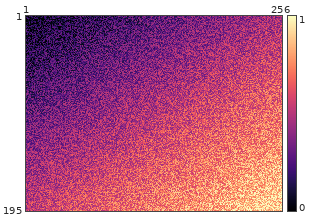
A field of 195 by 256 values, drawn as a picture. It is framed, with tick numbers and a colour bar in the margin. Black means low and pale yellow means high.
The bottom right is the ninth with the highest average. Fine speckle covers the field. No row or column stands out. Values rise toward the bottom right. The ninth with the lowest average is the top left.
